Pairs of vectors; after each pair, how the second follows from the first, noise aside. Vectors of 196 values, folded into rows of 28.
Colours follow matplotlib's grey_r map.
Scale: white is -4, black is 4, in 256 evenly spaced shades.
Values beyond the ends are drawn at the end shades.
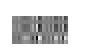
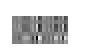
copied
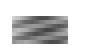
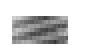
copied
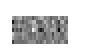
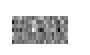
copied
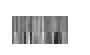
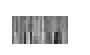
copied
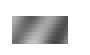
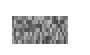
shuffled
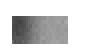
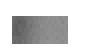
shrunk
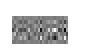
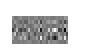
copied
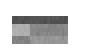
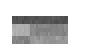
copied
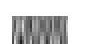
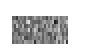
shuffled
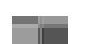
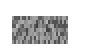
shuffled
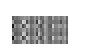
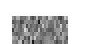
shuffled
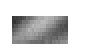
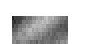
copied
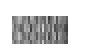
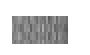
shrunk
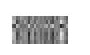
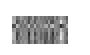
copied
